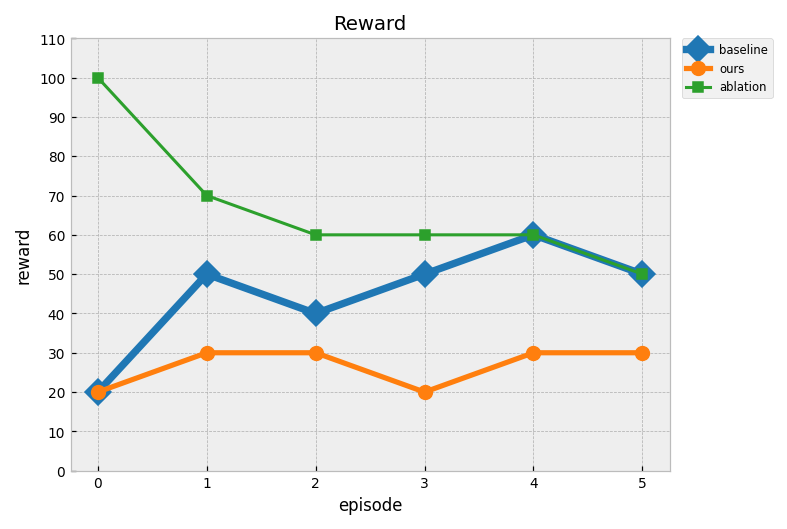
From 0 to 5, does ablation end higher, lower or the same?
lower
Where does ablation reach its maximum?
0
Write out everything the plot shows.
Title: Reward
x-axis: episode, ticks 0 1 2 3 4 5
y-axis: reward, ticks 0 10 20 30 40 50 60 70 80 90 100 110
Legend: baseline, ours, ablation
Values:
baseline: 20 50 40 50 60 50
ours: 20 30 30 20 30 30
ablation: 100 70 60 60 60 50
